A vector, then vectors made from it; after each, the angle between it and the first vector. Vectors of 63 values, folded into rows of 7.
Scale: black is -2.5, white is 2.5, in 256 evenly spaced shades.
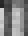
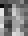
nearly parallel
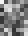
partly opposed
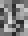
partly opposed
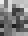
partly opposed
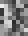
partly opposed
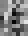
partly opposed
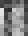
nearly parallel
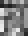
partly aligned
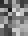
partly aligned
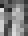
nearly parallel
